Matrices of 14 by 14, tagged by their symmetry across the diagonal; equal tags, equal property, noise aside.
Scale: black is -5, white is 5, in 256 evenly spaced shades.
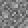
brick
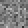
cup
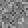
brick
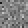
cup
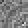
brick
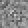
brick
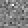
cup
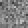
cup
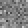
cup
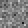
brick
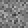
cup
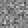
brick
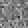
cup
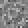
brick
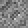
brick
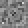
brick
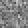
cup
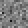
cup
